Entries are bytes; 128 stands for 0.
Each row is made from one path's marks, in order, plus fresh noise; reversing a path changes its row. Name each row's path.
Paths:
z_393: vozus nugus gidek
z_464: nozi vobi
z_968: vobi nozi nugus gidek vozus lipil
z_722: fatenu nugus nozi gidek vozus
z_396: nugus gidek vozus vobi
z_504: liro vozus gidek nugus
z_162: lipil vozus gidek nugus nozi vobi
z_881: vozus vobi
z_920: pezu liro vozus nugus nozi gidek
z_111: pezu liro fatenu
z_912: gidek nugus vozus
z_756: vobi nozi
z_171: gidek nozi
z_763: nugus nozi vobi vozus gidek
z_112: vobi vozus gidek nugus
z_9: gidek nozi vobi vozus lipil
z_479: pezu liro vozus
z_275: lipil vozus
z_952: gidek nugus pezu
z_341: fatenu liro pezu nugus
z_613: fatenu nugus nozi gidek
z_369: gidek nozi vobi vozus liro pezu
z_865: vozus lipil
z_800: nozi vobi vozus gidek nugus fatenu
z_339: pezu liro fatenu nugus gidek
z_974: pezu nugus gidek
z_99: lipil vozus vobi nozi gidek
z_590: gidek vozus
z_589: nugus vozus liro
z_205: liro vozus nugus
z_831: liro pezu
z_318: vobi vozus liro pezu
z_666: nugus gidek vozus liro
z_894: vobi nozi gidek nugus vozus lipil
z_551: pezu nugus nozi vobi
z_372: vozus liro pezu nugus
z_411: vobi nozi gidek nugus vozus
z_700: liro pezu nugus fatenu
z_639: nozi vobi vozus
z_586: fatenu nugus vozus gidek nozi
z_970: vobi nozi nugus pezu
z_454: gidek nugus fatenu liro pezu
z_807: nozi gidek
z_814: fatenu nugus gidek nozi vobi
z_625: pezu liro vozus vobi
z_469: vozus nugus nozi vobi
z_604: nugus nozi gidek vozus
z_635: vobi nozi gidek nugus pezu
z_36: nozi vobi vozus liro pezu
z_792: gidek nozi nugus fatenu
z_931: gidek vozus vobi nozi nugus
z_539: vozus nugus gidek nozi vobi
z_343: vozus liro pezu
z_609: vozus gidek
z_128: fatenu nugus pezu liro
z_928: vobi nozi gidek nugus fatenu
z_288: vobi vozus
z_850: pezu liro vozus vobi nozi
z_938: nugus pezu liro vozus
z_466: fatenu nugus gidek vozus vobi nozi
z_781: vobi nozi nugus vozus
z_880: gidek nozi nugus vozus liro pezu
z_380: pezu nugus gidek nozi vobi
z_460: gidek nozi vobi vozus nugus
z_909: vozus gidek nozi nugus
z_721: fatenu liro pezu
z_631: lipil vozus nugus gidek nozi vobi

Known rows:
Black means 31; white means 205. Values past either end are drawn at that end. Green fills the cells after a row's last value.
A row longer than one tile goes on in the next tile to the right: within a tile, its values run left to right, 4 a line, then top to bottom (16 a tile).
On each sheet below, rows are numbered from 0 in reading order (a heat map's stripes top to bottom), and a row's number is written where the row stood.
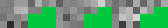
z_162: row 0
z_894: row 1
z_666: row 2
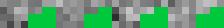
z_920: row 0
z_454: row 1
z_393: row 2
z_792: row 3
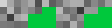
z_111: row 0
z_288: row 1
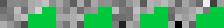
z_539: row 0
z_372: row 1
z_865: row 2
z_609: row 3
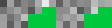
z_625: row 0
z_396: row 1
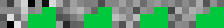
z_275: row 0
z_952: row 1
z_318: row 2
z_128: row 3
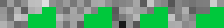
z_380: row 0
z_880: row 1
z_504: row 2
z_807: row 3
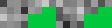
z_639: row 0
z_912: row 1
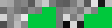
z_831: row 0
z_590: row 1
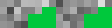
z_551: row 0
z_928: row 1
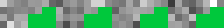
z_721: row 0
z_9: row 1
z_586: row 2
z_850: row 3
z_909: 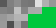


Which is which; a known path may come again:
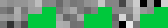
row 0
z_763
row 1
z_411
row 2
z_275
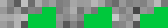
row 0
z_372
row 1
z_800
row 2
z_36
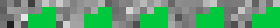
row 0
z_479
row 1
z_721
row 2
z_469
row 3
z_894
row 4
z_604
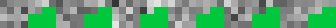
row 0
z_369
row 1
z_928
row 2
z_881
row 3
z_341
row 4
z_111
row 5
z_631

